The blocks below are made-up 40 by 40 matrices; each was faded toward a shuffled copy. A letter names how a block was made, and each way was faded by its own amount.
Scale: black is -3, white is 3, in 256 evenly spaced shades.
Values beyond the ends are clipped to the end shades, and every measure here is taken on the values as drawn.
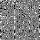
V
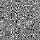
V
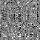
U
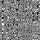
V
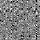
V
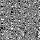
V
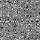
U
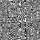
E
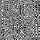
V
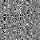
V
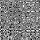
U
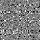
U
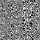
E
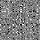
U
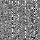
E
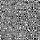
U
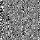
E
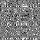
U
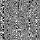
E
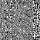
E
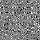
U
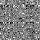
U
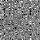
V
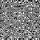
U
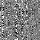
E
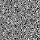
V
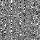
E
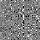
V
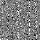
E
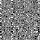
V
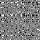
U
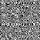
U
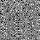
V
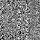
E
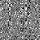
V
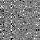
V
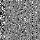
E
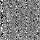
E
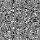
V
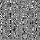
V
